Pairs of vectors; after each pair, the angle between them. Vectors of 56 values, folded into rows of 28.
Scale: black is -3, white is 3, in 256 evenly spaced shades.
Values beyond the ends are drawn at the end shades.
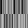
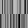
partly opposed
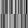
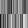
orthogonal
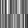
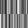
partly aligned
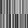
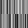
nearly parallel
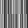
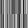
nearly opposite
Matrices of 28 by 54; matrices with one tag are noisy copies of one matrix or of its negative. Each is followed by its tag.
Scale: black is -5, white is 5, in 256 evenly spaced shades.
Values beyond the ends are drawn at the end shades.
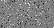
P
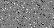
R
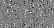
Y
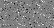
R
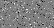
R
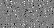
Y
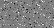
R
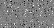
Y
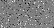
P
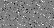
R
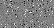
Y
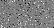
P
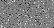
P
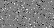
R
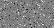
R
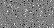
Y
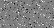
R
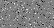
R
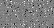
Y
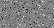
R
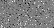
P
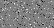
R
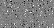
Y
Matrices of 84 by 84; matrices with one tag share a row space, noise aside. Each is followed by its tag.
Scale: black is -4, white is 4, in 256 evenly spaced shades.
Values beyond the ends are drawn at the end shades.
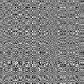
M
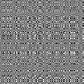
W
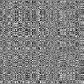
M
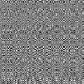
W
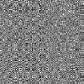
M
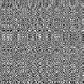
W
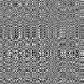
M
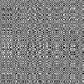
W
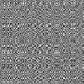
W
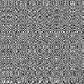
W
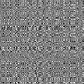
W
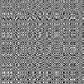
W
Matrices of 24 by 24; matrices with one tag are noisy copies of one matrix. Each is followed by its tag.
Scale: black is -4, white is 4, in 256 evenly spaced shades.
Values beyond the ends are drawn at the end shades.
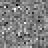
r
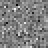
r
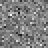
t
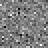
t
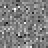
r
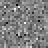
r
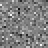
t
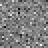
t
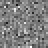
r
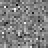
r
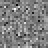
r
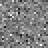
t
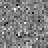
r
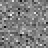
t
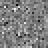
r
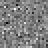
r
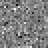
r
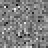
r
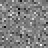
t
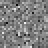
r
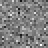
t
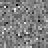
r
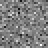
t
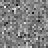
r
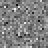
r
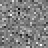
t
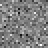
t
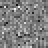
r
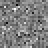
r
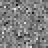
r
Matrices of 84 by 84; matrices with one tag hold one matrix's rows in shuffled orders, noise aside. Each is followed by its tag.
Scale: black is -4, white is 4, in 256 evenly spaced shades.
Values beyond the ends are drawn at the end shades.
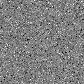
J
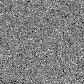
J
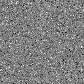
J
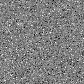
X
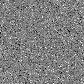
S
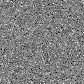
X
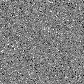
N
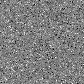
X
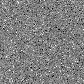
X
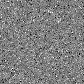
N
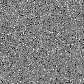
N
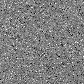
X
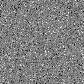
S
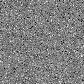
J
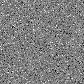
N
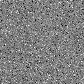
J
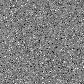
X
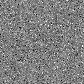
S
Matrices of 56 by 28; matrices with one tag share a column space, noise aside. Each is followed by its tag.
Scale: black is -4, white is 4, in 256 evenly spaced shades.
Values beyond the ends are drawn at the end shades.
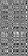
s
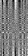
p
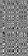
s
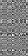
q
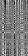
p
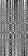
p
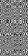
q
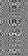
q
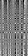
p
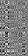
s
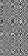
q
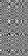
q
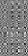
s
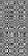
s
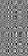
s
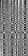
p
